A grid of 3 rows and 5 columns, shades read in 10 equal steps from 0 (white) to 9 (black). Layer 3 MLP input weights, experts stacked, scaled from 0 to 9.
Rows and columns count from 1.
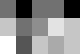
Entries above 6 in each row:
2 0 0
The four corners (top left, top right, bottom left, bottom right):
5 9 0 2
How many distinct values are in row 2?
4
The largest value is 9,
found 2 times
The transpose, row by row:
5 2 0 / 9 5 6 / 5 4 2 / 5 1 3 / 9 2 2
